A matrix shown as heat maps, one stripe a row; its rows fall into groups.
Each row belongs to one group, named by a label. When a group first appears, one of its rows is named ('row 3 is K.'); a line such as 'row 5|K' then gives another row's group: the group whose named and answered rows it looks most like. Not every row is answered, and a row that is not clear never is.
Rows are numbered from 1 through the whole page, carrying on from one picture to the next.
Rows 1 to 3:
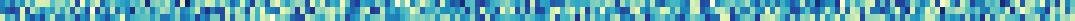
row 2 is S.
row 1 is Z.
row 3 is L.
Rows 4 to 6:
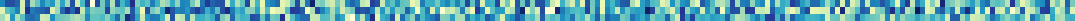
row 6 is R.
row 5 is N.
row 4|S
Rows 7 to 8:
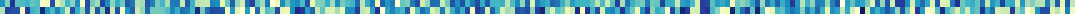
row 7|Z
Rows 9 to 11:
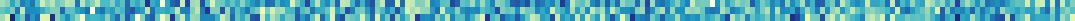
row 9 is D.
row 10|L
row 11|R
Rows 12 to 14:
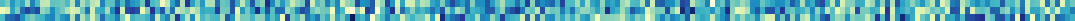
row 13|R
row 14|Z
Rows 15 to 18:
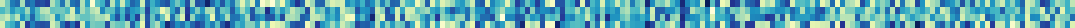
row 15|N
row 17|R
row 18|N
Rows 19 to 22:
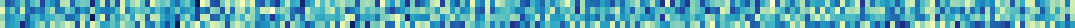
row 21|N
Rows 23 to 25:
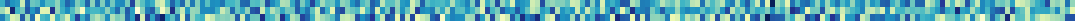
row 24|R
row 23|S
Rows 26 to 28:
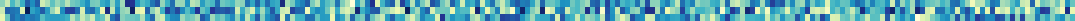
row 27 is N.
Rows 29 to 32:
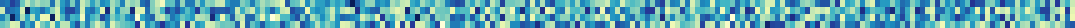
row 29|Z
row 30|N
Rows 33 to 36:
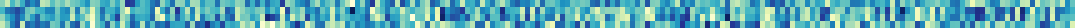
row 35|Z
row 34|Z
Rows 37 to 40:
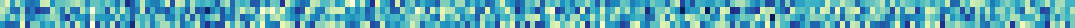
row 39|L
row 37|R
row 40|S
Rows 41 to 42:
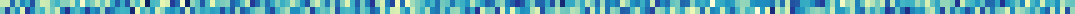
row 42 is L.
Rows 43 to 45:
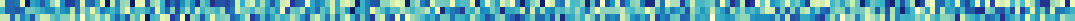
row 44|Z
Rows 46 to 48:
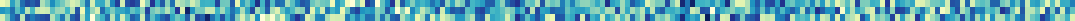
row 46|R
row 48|N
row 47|Z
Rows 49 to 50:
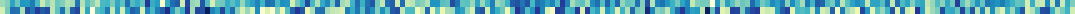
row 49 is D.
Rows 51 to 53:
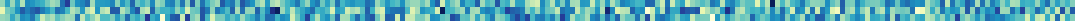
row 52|R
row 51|L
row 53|D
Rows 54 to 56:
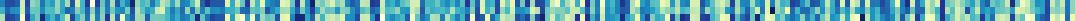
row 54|S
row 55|S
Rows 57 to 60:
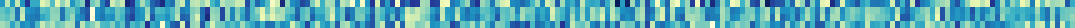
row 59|L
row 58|L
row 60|D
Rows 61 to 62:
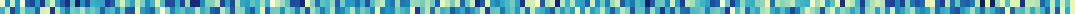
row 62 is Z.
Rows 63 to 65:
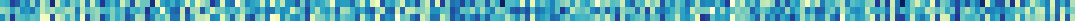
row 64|D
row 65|Z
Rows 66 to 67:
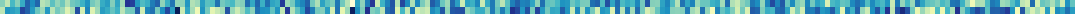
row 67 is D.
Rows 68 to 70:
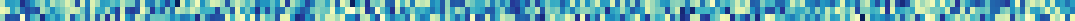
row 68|D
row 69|R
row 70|S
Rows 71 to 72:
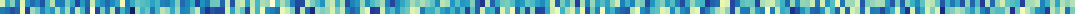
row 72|S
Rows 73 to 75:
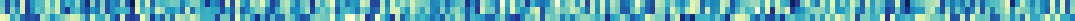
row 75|R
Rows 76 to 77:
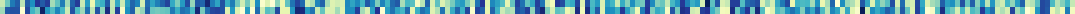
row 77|S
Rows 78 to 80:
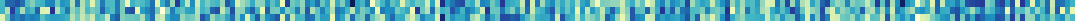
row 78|Z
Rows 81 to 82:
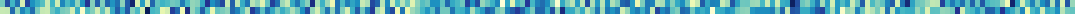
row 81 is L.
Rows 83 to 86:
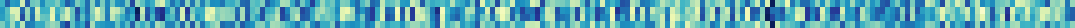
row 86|L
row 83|S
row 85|D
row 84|D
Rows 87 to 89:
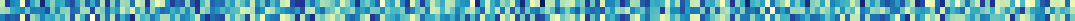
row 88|N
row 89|S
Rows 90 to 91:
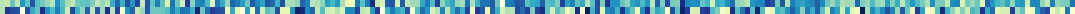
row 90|R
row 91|S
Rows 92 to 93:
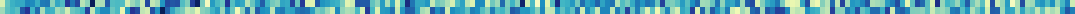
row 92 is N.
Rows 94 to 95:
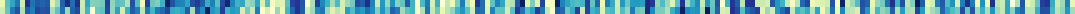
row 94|N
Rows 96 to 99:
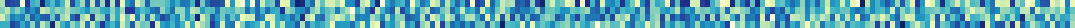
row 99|Z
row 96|S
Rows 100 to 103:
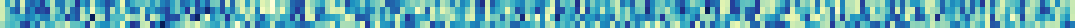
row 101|N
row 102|N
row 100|L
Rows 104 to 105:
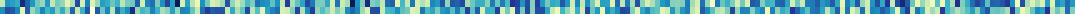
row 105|S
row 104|D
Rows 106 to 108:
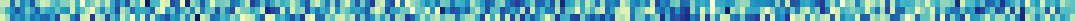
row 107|Z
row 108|N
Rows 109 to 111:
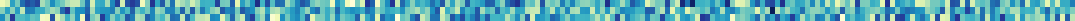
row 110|L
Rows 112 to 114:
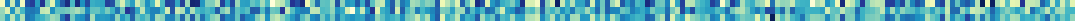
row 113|R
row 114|L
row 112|L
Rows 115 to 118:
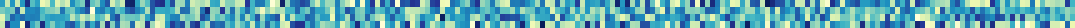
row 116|L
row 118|S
